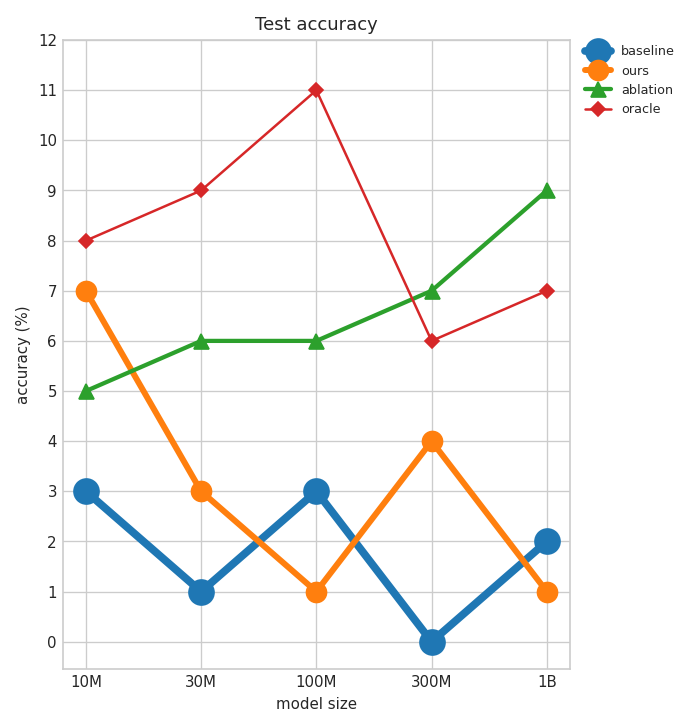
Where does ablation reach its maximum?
1B
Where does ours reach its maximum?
10M
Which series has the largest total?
oracle
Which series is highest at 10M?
oracle
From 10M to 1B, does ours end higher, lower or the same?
lower
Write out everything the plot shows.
Title: Test accuracy
x-axis: model size, ticks 10M 30M 100M 300M 1B
y-axis: accuracy (%), ticks 0 1 2 3 4 5 6 7 8 9 10 11 12
Legend: baseline, ours, ablation, oracle
Values:
baseline: 3 1 3 0 2
ours: 7 3 1 4 1
ablation: 5 6 6 7 9
oracle: 8 9 11 6 7
